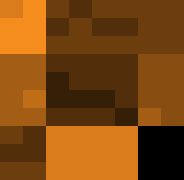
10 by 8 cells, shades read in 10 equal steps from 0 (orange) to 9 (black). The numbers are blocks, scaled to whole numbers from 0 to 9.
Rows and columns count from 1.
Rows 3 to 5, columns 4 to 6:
5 5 5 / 6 6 6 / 6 6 6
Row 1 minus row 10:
-4 -5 4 5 4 4 -4 -4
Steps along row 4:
same up same same same down same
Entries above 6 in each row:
0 0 0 0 1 3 1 2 2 2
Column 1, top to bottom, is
1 0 0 3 3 3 3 5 6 5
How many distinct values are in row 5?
4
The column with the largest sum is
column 8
